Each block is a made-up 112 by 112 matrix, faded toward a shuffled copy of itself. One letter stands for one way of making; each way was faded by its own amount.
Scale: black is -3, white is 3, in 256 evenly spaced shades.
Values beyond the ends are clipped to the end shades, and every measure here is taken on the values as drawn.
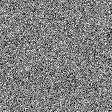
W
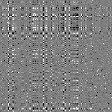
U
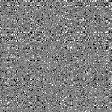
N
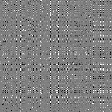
U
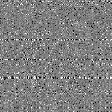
N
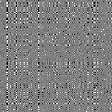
U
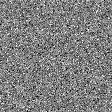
W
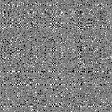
N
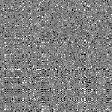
N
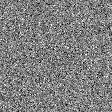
W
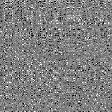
N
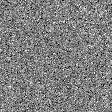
W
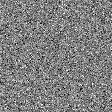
W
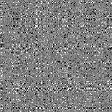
N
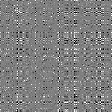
U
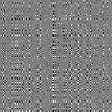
U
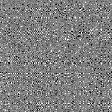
N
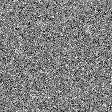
W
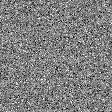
W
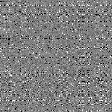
N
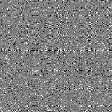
N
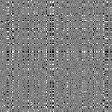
U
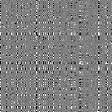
U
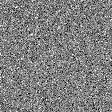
W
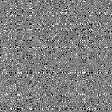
N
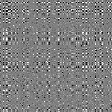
U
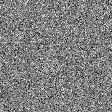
W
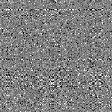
N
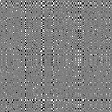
U
